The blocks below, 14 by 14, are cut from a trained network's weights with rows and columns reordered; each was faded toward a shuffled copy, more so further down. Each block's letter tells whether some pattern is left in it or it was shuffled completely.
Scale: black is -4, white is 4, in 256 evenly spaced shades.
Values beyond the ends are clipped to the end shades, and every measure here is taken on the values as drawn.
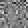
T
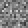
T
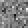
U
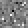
U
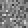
U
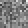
U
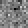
U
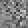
T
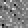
U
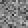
U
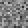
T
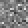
T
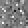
U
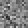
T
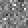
U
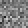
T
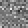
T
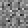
T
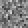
U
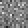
U
